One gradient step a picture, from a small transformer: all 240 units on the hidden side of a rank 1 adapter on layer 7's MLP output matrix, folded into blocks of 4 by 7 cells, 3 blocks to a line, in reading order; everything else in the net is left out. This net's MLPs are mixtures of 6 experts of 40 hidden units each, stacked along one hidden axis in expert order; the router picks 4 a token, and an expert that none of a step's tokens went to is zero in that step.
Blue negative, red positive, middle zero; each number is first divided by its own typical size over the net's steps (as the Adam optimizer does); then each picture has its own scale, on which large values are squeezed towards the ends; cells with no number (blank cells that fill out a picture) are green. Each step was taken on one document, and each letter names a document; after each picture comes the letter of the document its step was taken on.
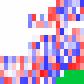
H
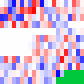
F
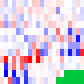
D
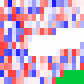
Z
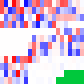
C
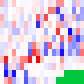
D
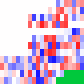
H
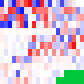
C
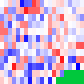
F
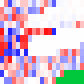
Z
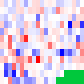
D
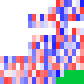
H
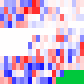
F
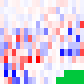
D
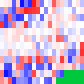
F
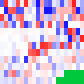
C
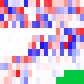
C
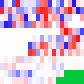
C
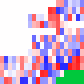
H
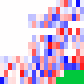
H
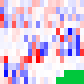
D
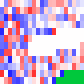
Z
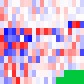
Z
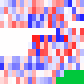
F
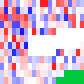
Z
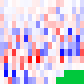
D
